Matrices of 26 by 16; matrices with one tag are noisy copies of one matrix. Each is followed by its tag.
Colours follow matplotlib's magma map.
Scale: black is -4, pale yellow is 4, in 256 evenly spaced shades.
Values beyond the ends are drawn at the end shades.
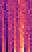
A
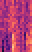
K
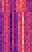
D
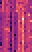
D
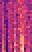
A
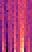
A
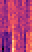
K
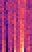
A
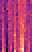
A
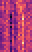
D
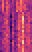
D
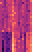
K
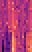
K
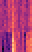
K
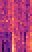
K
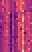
D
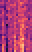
A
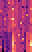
K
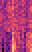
K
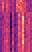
D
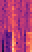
K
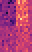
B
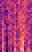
A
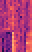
K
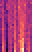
A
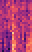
K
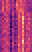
D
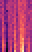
A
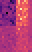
B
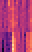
K
